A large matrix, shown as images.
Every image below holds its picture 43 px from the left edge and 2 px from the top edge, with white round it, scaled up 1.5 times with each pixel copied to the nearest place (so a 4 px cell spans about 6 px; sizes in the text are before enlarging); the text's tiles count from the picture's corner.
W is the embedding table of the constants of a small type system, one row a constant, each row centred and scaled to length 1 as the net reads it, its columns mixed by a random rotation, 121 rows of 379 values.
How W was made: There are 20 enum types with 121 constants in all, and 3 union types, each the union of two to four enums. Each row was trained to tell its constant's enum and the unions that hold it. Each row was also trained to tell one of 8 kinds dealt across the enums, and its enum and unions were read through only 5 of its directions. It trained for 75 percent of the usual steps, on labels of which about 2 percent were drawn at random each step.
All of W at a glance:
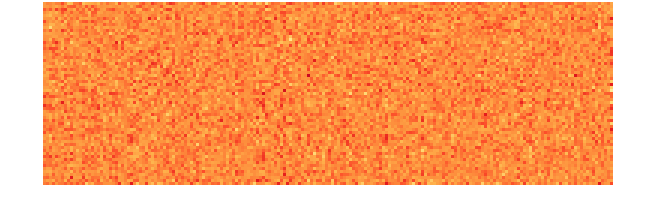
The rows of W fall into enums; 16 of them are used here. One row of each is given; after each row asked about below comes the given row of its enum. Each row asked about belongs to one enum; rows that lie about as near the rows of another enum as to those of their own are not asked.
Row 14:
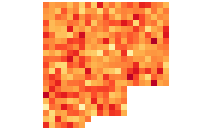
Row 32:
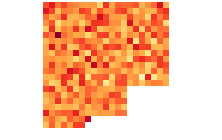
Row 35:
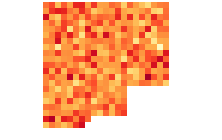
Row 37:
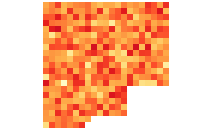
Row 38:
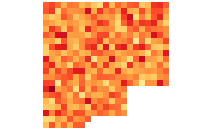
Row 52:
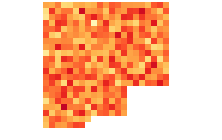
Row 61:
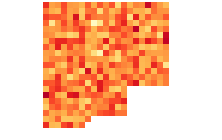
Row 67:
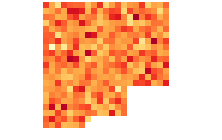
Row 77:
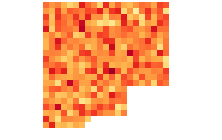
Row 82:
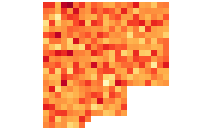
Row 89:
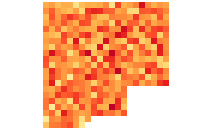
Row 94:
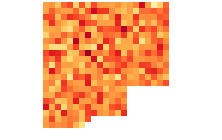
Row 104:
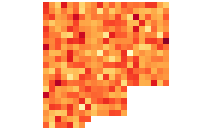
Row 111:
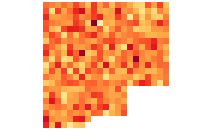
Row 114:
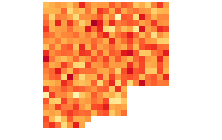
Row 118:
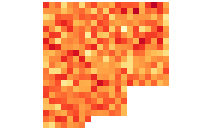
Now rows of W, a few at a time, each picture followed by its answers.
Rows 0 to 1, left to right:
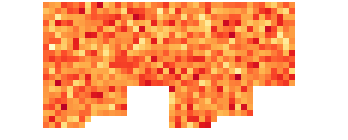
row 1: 114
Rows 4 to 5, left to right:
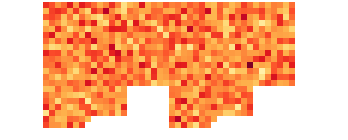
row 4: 94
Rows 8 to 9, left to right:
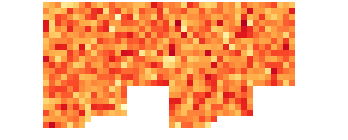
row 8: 52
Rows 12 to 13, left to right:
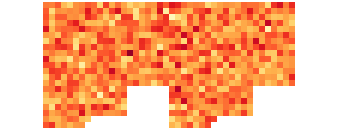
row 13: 118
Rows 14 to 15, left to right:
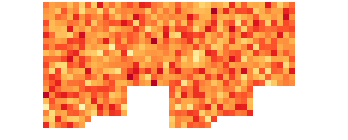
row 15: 37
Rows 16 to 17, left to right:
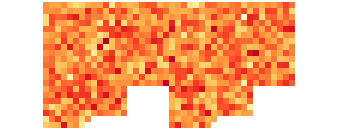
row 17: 52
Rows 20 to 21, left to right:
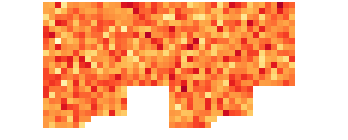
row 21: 52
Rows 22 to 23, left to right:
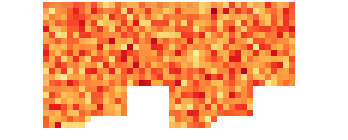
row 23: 37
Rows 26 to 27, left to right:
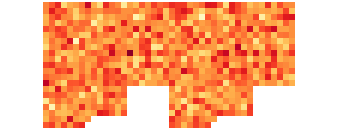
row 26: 37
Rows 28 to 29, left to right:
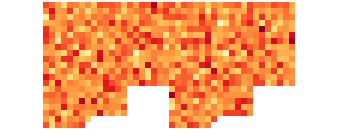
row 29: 61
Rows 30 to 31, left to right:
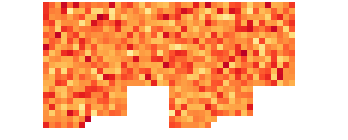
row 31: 94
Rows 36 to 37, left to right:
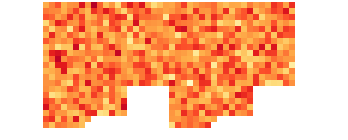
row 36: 94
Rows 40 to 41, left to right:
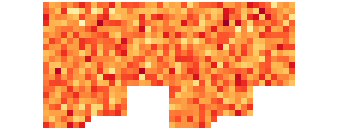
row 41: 114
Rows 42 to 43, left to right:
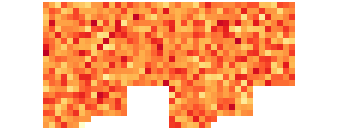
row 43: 114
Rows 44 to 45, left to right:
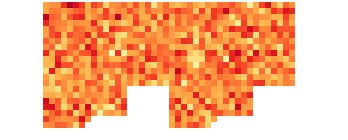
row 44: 82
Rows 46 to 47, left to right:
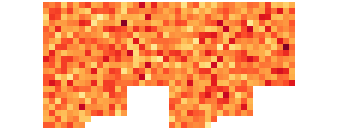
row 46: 89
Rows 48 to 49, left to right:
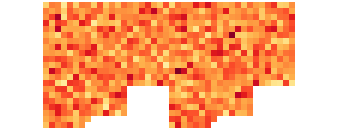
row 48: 89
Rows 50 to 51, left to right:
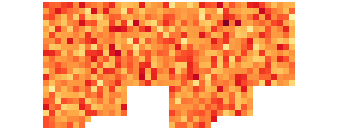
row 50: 94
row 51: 114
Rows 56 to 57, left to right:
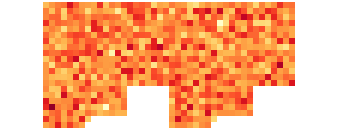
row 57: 61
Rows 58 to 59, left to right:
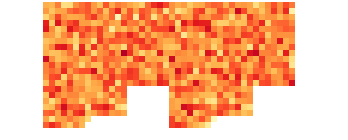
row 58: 52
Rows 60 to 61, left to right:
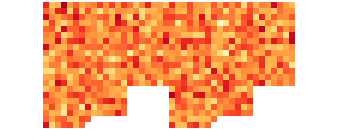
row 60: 111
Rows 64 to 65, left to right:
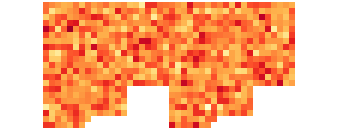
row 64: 118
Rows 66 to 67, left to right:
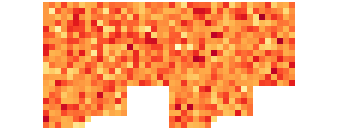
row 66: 104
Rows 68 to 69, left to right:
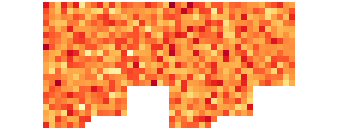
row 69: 111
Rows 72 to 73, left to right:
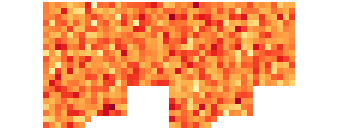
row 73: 82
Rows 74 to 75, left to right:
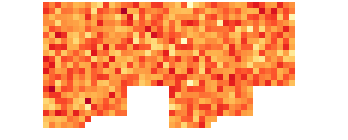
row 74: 38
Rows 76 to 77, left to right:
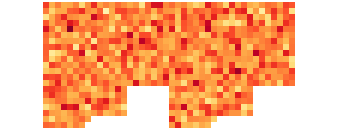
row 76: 118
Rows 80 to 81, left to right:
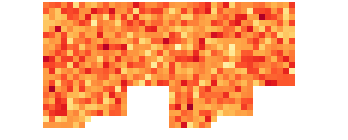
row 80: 89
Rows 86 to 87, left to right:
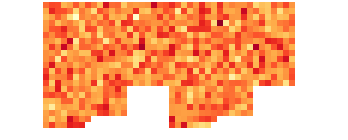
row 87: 111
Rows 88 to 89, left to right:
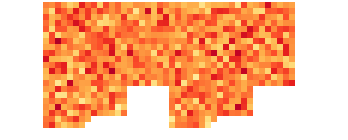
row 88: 77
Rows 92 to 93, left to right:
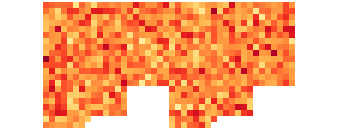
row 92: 89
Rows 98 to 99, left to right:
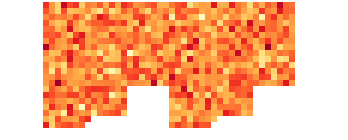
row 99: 52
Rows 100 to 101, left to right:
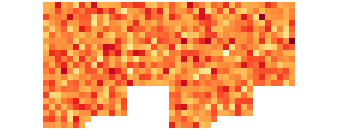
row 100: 77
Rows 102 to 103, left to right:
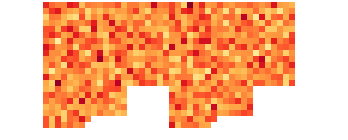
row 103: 111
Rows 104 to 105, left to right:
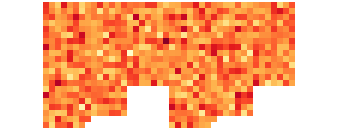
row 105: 77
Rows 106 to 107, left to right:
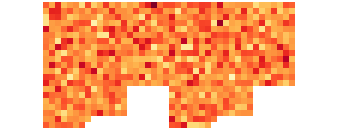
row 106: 61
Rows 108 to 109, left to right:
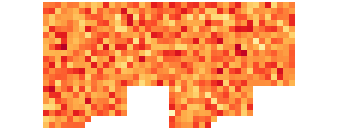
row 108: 38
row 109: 94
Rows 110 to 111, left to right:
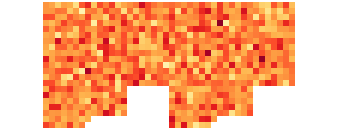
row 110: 89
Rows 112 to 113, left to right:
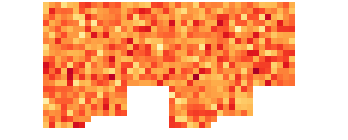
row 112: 38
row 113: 114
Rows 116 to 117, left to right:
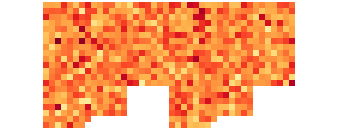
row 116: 77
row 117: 104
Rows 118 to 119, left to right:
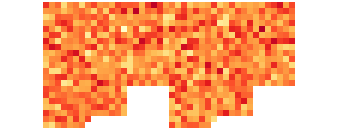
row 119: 61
